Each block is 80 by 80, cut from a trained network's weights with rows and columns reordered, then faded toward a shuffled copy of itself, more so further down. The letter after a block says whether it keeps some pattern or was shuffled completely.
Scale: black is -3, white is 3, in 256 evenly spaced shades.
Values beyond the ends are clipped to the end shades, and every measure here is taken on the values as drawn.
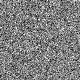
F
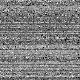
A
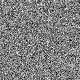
F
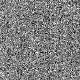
A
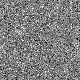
F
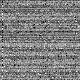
A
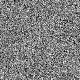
F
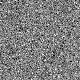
F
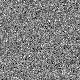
F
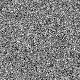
F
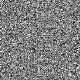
A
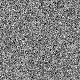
F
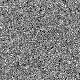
F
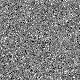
F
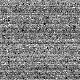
A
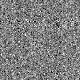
A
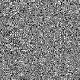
A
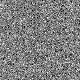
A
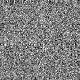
A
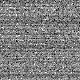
A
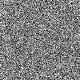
A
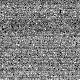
A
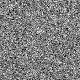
F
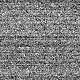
A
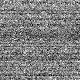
A
